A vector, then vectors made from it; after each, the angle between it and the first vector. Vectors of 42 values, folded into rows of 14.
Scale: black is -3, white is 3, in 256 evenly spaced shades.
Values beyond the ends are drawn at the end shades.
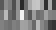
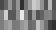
nearly parallel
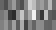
partly aligned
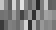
partly opposed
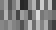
partly aligned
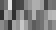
partly aligned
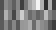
nearly parallel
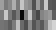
partly opposed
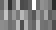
partly aligned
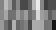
partly aligned
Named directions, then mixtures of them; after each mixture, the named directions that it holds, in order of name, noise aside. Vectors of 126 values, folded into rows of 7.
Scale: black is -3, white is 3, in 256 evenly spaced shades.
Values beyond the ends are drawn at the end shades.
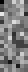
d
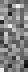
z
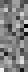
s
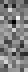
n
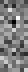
n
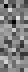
n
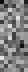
d, n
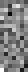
s, z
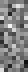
z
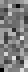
s, z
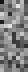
d, z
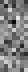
n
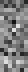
n, s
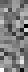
s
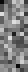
d, s
